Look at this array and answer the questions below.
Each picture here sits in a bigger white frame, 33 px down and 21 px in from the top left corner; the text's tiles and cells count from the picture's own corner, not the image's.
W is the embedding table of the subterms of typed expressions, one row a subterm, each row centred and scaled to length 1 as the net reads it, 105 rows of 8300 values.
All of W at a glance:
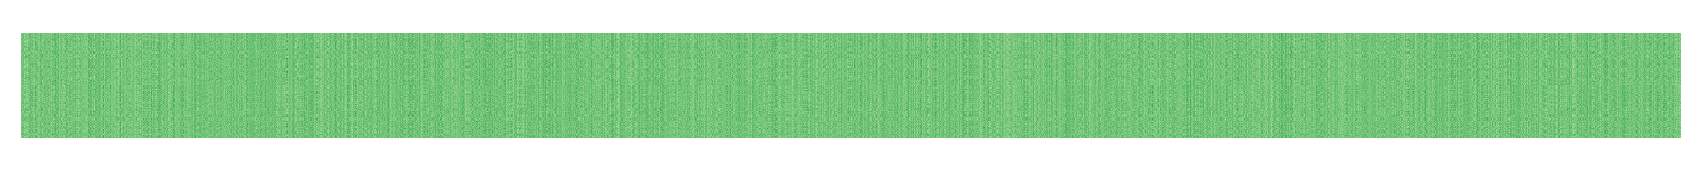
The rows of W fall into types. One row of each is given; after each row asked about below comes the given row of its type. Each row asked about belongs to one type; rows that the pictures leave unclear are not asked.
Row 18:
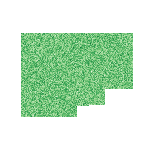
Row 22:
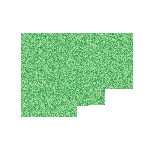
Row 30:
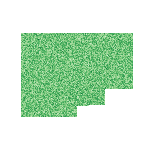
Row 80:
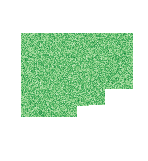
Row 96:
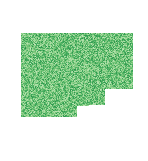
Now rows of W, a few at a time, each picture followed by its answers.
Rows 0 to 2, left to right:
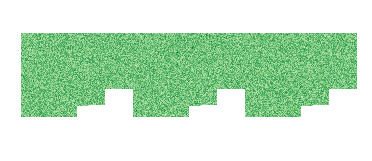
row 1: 22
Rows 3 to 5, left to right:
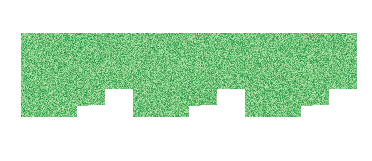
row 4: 30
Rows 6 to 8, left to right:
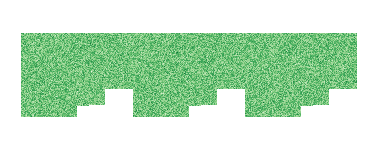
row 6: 18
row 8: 96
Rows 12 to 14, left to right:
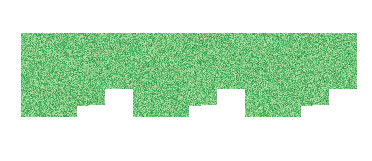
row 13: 18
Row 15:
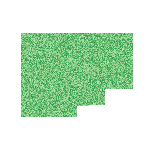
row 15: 96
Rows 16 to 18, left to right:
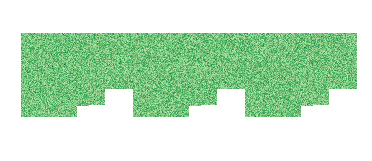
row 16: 22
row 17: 96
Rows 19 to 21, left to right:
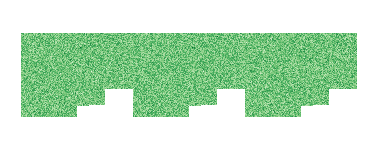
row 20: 80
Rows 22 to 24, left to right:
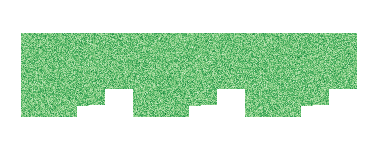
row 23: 18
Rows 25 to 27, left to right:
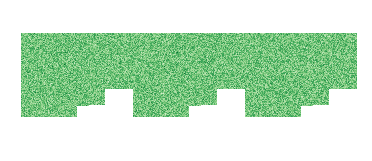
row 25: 22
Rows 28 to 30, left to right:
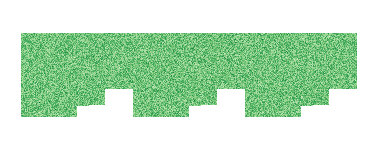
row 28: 96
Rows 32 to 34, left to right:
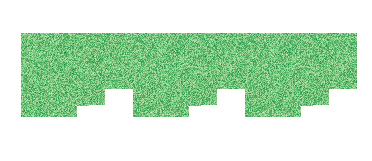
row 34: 96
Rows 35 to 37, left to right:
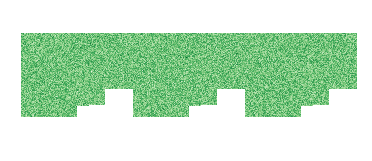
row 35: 18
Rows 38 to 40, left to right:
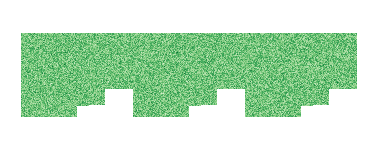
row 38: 22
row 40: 96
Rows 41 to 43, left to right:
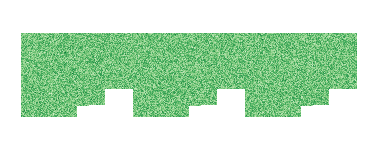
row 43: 30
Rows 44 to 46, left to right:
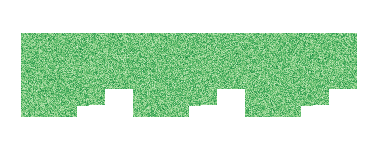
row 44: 22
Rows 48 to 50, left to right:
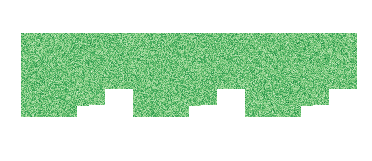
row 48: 18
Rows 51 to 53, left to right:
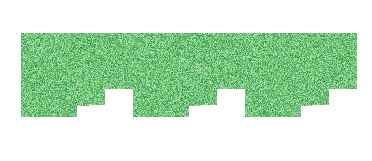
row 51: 18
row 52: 96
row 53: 80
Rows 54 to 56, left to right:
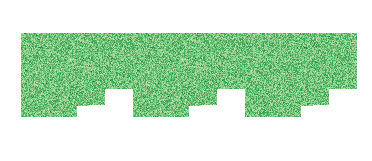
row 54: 96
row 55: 96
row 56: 80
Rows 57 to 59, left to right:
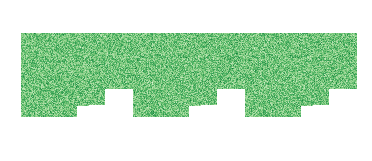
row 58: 80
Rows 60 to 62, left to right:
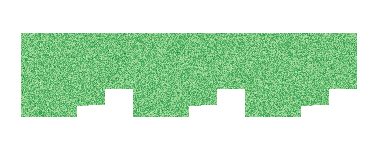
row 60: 80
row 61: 96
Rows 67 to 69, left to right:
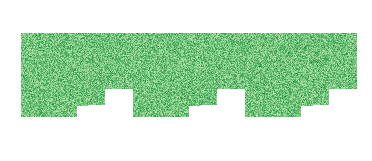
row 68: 30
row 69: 18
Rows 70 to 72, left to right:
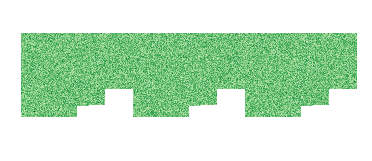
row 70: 30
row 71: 80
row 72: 30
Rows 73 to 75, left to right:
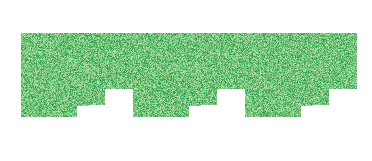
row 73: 96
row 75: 80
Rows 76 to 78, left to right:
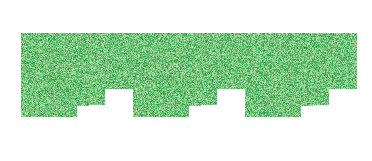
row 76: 22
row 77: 18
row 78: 80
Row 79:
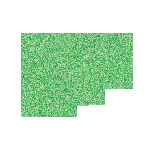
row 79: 18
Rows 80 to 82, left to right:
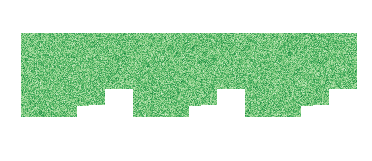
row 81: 18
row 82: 96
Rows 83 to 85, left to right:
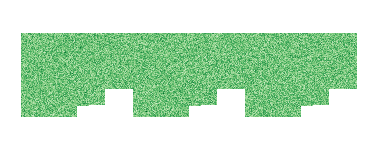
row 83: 22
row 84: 30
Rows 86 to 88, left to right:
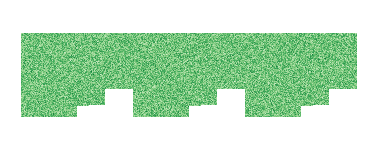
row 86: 30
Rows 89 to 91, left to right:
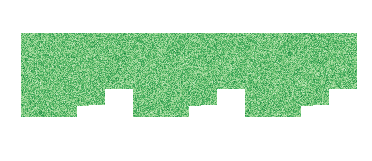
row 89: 80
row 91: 96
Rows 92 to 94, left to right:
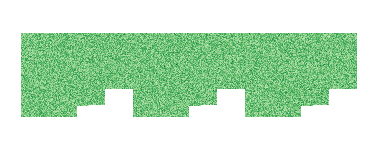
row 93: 22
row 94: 30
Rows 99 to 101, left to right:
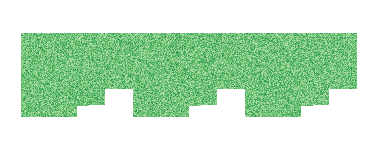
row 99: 30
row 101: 18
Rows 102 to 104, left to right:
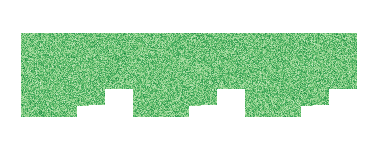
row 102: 80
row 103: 96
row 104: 22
